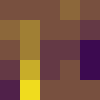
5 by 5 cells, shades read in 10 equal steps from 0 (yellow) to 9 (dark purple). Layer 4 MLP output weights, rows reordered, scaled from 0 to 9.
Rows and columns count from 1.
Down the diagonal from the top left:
6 4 7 6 6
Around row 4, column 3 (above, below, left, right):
7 6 2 6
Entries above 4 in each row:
5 4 4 4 4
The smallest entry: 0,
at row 5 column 2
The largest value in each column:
8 6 7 7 9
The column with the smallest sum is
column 2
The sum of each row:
29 28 33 31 26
